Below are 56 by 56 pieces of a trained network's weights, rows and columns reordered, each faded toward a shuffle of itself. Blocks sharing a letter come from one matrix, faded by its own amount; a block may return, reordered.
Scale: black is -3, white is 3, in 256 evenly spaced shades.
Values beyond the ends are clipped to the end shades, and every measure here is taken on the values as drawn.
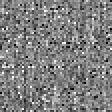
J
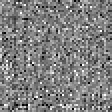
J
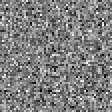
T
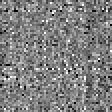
J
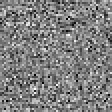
T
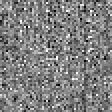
J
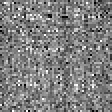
J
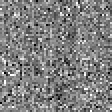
J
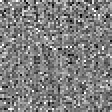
J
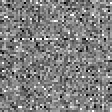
J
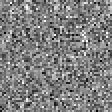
T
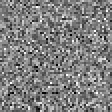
T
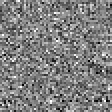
T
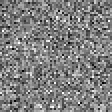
T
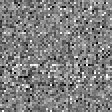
J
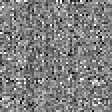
J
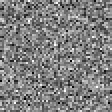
T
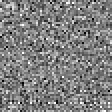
T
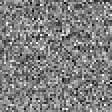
T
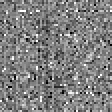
J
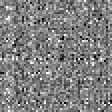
J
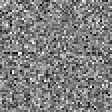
T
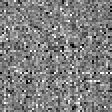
J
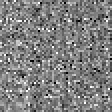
J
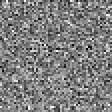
T
